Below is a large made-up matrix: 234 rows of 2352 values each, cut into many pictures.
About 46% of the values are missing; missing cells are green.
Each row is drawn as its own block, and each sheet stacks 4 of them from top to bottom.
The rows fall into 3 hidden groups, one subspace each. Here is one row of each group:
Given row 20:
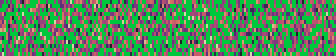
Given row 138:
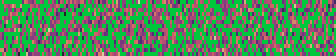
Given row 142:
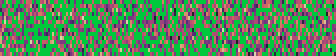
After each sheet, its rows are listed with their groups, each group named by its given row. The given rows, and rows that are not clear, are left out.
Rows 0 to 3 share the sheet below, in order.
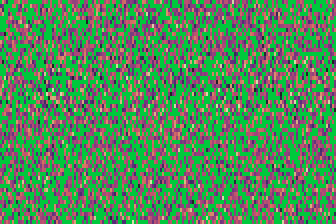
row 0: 138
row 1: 142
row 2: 142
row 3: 142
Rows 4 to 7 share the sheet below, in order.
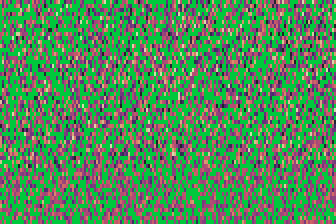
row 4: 138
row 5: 142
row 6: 138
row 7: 142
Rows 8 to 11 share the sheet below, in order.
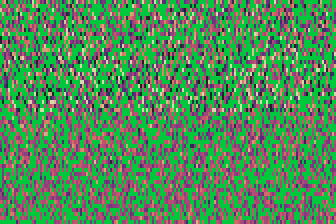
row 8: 142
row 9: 20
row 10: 142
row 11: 20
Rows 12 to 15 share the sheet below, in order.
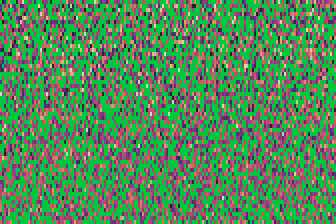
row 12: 138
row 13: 142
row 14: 138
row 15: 142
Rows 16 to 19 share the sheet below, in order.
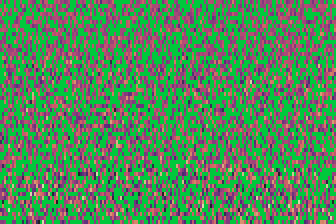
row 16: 138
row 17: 20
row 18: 20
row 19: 20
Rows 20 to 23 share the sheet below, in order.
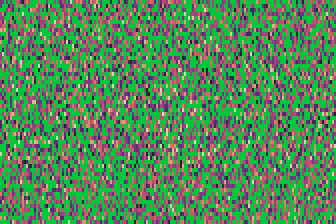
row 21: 138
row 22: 138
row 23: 142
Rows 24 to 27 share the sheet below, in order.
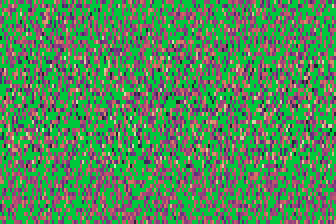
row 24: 142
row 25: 138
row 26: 20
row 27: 142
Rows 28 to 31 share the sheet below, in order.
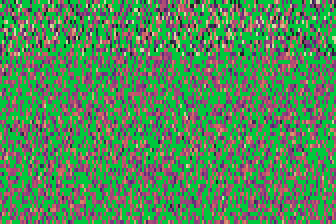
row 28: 20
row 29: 138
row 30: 20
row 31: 142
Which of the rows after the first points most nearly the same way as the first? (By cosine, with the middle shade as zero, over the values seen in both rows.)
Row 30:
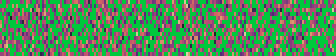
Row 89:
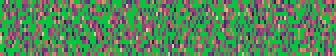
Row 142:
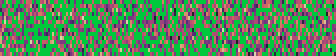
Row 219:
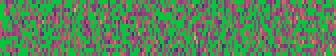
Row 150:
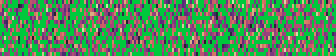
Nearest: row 219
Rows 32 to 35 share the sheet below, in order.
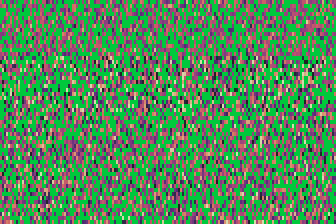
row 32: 20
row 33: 138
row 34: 142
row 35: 142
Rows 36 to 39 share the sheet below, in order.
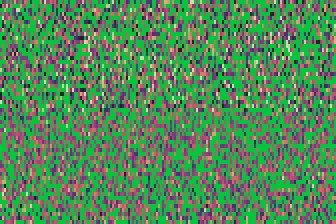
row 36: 138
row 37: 142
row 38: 138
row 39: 138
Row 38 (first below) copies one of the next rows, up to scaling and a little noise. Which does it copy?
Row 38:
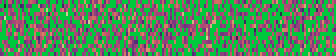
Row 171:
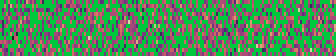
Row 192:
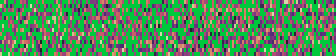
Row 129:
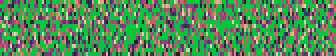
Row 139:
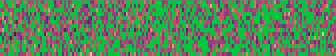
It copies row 129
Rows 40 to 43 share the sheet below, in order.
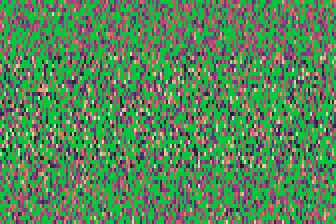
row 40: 20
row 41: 142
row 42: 20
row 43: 142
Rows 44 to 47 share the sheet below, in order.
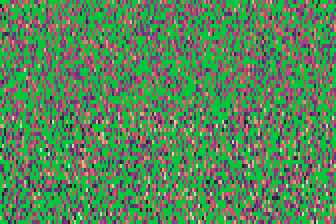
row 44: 138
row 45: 138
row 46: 142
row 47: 138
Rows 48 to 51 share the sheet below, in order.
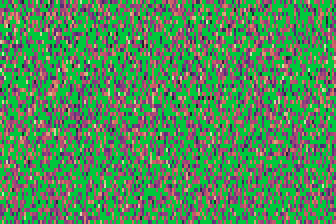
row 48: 20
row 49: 138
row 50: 138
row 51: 20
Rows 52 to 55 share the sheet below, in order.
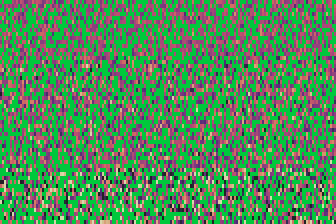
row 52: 142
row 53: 142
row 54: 20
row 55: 142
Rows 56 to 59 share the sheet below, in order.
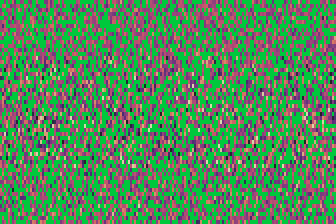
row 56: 20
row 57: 20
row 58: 142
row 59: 20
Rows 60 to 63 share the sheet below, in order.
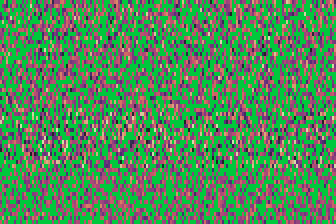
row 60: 138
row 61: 20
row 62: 142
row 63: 138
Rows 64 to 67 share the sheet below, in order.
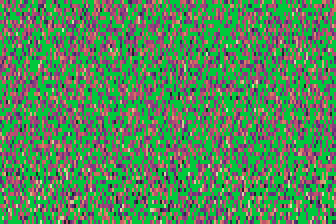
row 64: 142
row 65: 142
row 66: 138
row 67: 20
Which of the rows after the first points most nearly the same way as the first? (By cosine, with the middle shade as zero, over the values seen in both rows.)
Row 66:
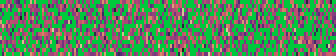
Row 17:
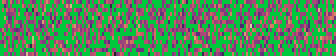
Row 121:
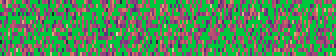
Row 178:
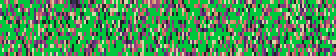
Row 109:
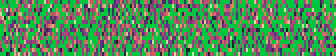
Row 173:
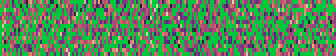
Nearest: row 173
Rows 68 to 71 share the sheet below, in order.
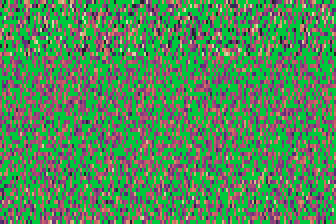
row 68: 142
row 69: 20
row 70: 142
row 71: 20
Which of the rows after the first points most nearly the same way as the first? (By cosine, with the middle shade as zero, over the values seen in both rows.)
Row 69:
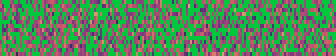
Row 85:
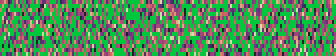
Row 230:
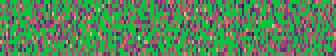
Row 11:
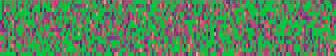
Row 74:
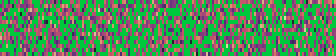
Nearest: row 11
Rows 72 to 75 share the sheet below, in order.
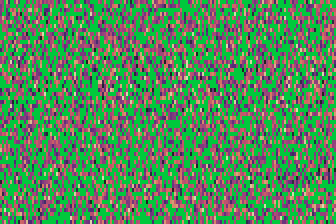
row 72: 142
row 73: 20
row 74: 142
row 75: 138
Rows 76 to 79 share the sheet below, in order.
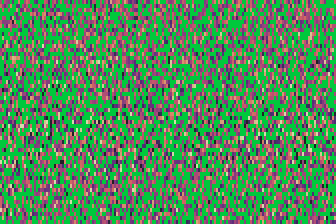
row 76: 20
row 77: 138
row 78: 142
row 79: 20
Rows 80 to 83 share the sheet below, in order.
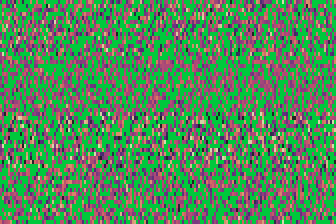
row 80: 20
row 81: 138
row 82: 20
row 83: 142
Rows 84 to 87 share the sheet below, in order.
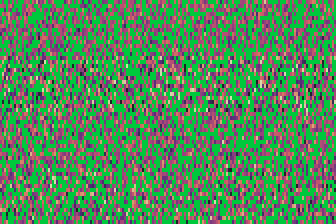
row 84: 20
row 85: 142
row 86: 142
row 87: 20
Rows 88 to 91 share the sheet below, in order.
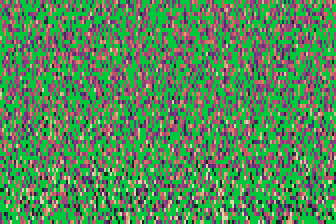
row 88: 142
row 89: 142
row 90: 142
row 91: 20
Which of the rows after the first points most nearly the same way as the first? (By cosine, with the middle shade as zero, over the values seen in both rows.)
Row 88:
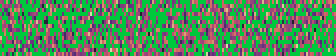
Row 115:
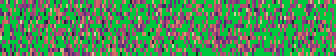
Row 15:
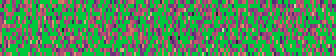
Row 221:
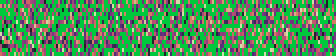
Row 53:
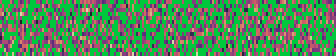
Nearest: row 115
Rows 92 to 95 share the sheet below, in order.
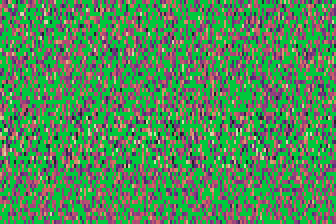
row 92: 142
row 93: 138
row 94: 138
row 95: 138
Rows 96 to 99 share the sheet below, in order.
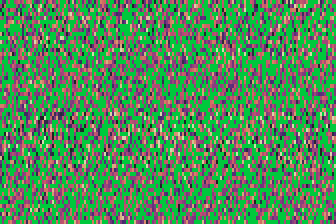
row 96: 142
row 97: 20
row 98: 142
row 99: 142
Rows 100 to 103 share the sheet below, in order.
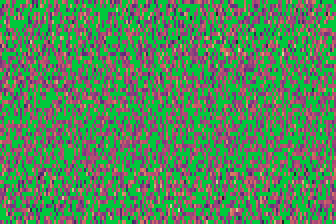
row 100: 142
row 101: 138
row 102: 20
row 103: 142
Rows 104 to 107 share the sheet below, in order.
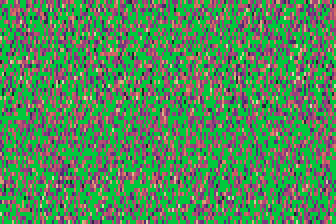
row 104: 142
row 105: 138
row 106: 138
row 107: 142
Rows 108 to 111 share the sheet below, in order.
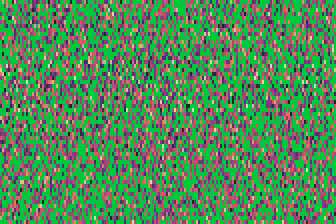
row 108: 20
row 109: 138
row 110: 138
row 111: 142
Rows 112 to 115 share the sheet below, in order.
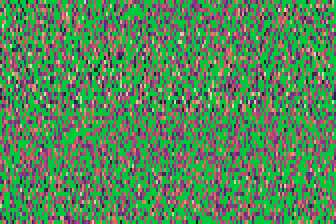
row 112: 138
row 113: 20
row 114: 142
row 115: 142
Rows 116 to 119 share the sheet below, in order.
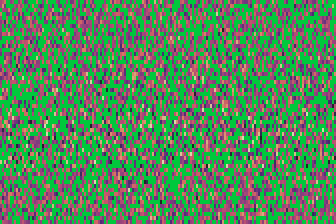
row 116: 142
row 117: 20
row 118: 142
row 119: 138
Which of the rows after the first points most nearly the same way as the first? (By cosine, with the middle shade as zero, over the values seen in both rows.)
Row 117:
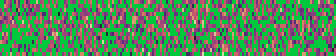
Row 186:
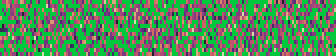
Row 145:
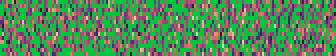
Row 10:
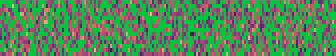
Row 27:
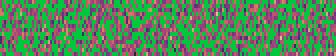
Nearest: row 145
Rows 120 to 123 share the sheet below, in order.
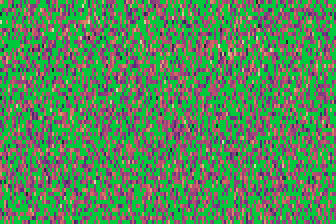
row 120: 138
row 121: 20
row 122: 142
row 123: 138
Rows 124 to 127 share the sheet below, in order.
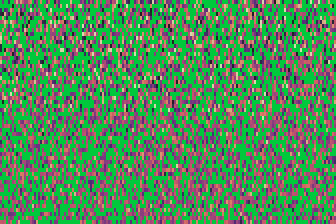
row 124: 142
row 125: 138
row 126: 20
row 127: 20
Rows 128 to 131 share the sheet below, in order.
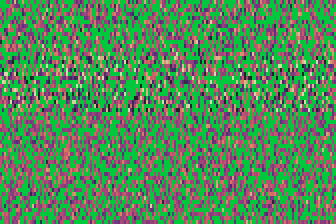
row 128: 20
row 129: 138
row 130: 20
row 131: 20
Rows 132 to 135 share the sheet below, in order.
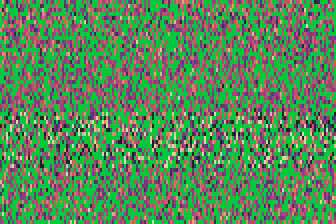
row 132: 138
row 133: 142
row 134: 138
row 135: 138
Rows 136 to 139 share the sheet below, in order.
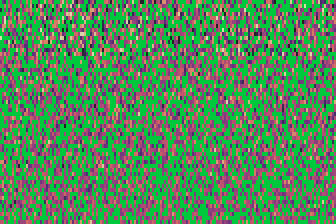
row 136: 142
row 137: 142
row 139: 138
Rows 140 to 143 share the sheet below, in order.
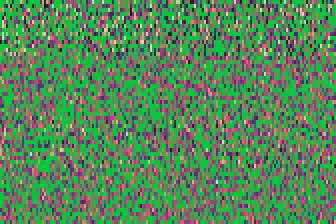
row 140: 138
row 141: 20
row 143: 142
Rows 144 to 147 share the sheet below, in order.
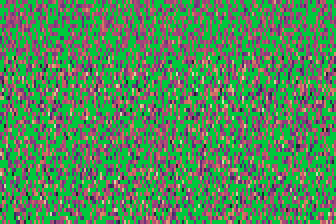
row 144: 142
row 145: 20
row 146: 20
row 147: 138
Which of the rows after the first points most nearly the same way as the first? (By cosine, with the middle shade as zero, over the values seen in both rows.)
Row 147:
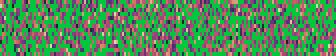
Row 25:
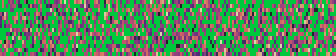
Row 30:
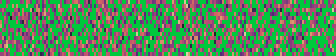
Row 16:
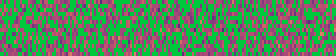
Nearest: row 25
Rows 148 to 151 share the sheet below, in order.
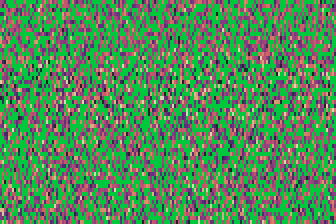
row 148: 142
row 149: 20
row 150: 20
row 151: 20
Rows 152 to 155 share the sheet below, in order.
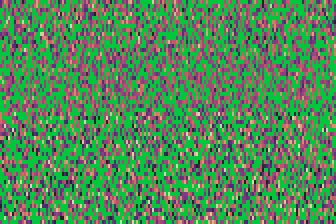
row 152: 20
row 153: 20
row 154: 20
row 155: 142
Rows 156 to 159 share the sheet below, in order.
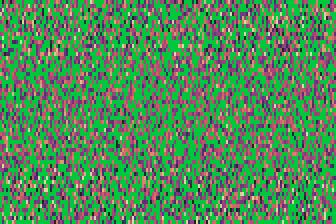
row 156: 138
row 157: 20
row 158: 20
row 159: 142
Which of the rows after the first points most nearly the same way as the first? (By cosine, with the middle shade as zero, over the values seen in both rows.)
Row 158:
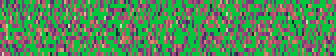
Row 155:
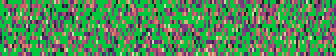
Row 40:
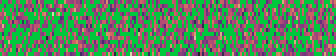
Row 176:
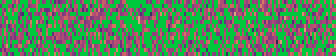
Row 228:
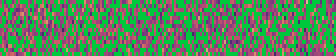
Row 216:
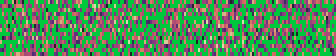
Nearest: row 40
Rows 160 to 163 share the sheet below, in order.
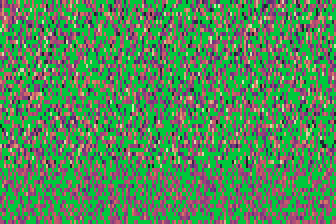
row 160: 20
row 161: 142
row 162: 138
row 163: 138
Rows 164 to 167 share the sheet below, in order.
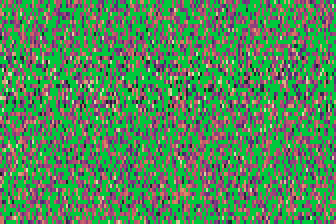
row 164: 142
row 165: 20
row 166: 138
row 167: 138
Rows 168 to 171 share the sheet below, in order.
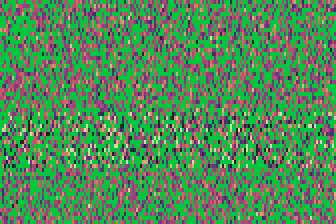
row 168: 20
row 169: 20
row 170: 138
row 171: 138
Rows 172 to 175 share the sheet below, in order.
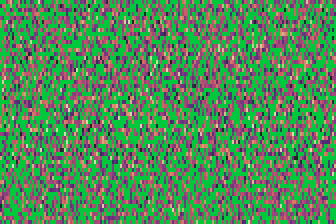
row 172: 138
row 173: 138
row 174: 142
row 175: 142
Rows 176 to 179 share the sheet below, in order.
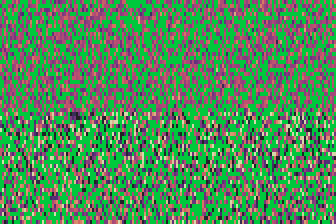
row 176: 142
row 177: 142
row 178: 20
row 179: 138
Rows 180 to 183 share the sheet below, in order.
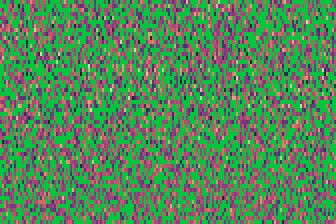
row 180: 20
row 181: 138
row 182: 138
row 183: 142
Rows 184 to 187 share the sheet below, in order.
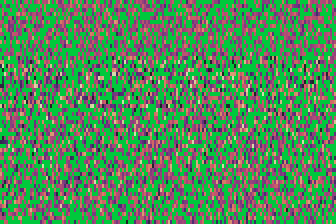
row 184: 20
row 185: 138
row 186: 20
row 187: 138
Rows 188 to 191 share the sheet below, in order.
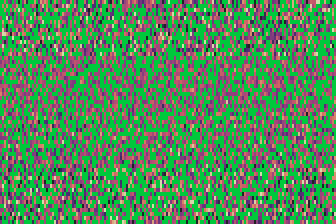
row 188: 138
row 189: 142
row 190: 142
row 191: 142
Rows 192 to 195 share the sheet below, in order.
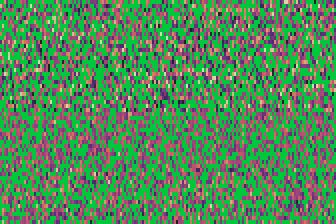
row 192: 138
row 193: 138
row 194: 20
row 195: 20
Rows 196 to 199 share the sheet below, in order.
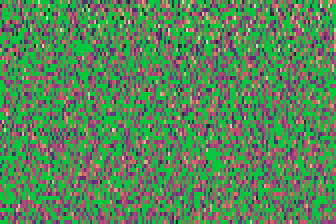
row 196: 138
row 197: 138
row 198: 138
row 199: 20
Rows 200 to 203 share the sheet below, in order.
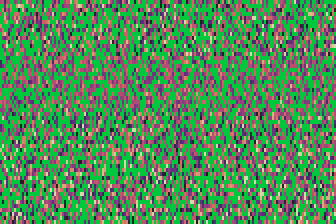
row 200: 20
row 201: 138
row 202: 138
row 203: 142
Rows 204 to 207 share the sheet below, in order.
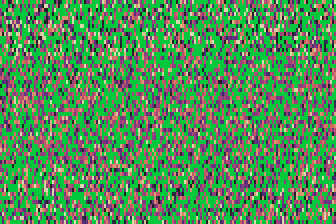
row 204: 142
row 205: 20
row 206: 142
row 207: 142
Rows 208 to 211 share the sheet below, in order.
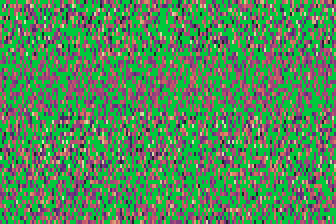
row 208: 138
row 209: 138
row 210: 142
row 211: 142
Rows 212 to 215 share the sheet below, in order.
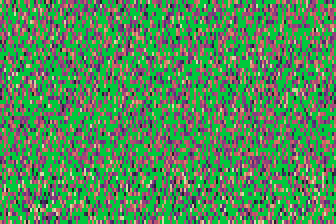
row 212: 138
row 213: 20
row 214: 142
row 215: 142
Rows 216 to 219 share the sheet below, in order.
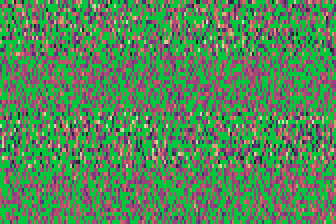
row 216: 20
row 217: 142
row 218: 138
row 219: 20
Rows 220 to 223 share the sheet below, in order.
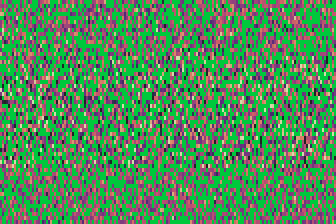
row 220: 138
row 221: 138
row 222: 142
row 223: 20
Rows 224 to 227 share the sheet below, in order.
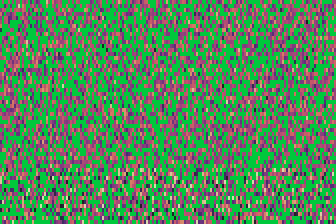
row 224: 20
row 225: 142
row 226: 20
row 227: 142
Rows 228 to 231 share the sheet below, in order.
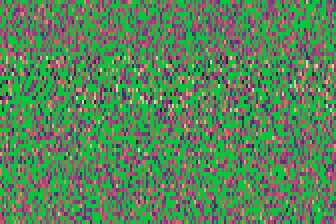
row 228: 142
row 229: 20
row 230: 20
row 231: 138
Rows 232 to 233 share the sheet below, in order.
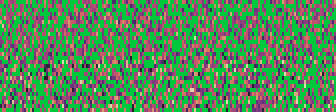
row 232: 20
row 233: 142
